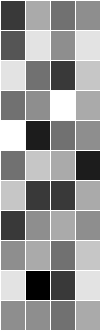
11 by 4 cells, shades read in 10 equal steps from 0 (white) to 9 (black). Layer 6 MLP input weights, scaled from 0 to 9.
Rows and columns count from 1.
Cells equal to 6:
1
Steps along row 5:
up down down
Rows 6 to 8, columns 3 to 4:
3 8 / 7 3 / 3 4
